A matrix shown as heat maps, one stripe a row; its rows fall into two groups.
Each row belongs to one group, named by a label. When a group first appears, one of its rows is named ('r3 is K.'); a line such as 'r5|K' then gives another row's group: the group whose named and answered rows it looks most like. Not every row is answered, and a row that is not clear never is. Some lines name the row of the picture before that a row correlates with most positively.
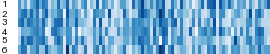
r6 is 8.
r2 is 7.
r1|8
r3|7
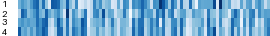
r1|7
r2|8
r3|8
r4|8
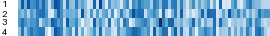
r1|7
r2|8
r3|7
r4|7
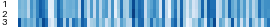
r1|8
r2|8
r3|8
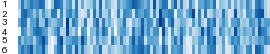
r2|7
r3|8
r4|8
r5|8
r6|7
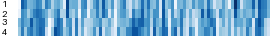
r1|8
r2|8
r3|7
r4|7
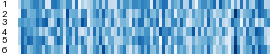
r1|7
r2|8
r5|7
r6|8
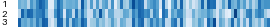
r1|8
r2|7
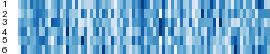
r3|7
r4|8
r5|8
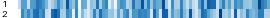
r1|8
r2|7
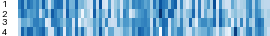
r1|7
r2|7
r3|7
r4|7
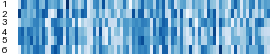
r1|8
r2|8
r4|7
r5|7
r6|7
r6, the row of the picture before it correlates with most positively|3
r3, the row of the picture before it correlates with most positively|3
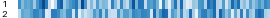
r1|8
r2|7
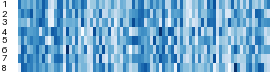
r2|7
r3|8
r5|7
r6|8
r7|7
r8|7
